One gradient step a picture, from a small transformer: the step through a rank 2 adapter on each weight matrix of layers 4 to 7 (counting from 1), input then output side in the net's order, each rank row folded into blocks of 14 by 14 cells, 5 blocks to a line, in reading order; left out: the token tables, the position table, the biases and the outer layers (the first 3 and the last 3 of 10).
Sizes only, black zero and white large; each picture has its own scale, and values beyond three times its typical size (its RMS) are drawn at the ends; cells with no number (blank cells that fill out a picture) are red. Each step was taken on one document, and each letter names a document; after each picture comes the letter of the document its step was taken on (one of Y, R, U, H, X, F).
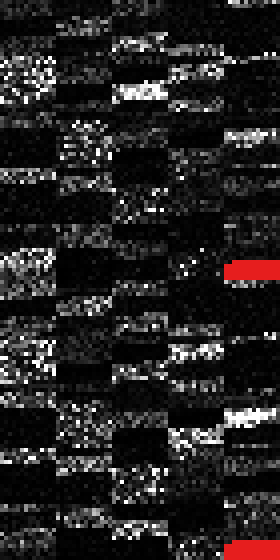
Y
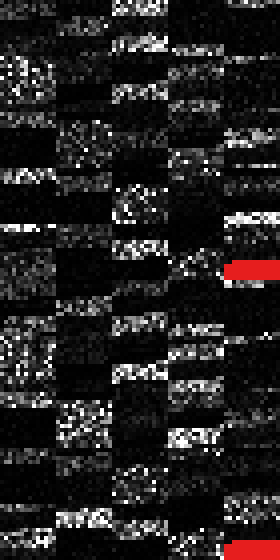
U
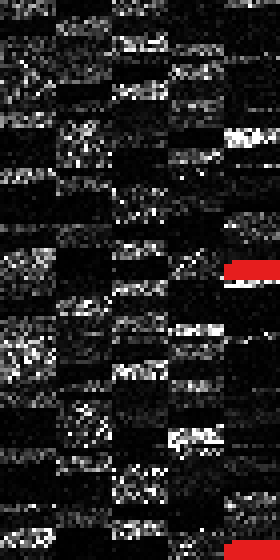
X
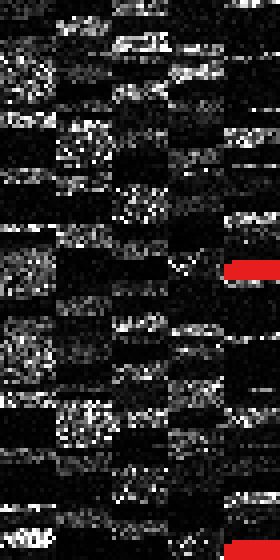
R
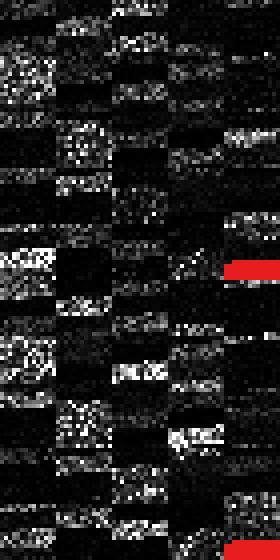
X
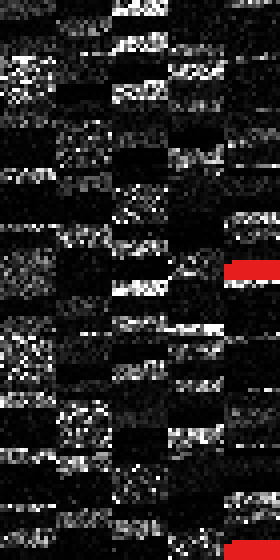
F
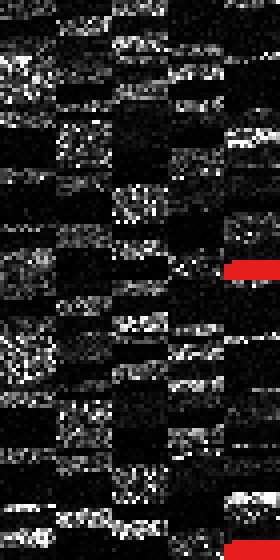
F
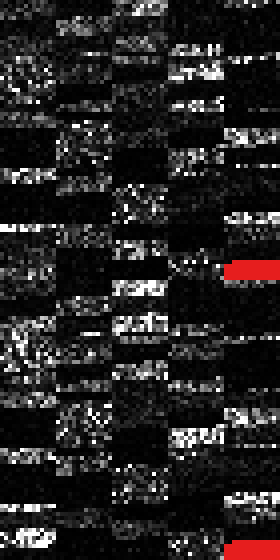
R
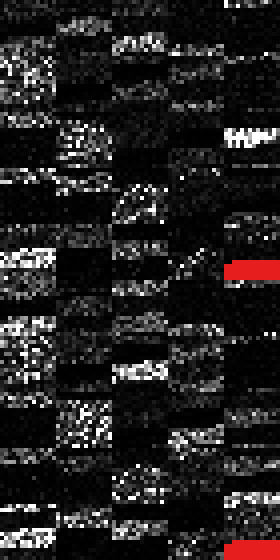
X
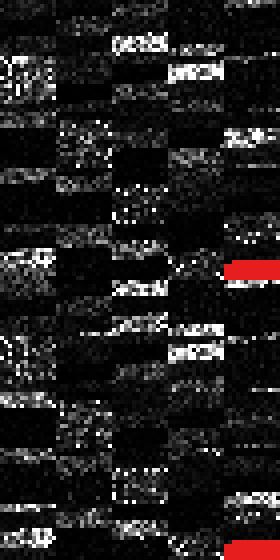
U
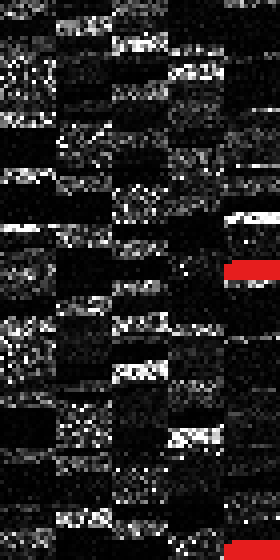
U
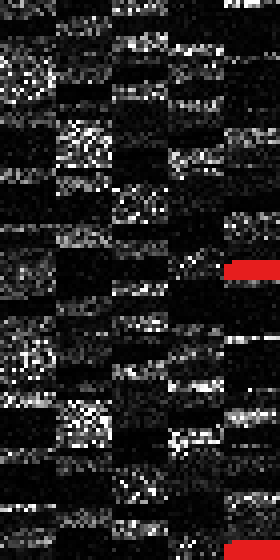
Y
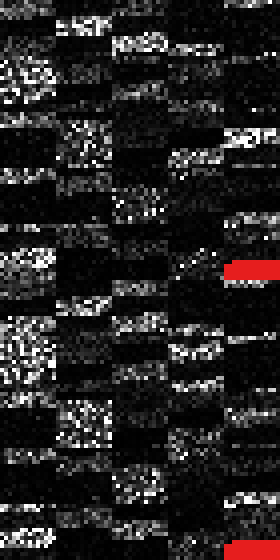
Y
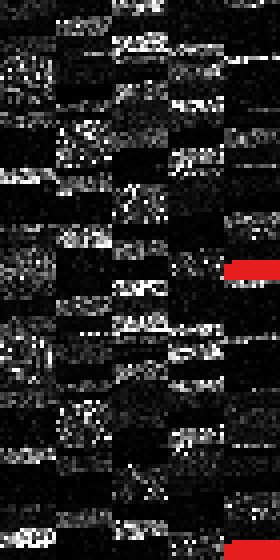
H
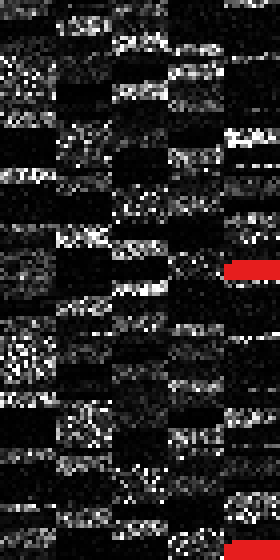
U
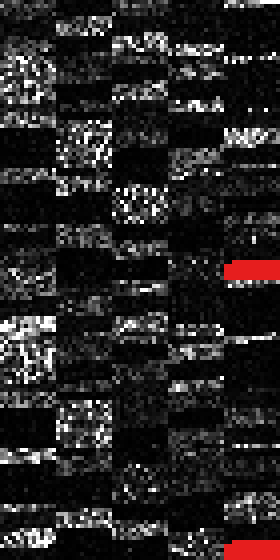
R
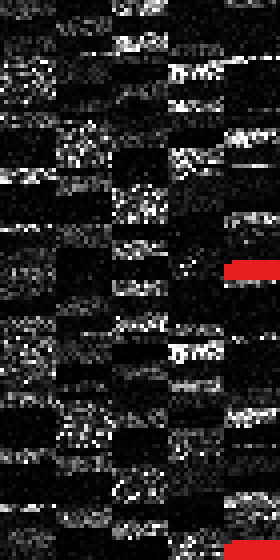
Y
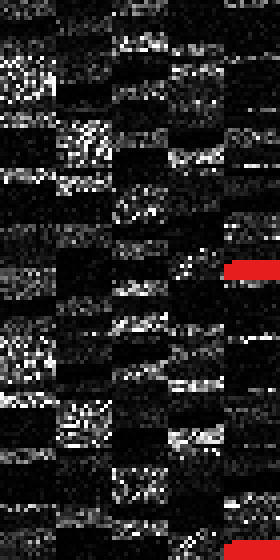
Y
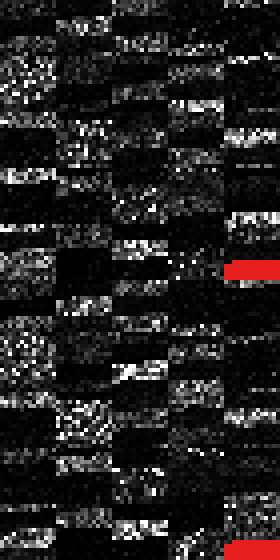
X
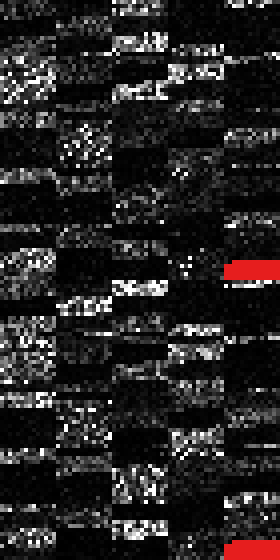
X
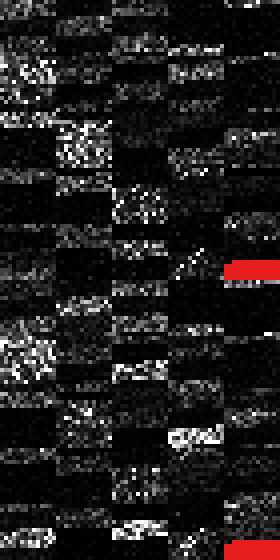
X
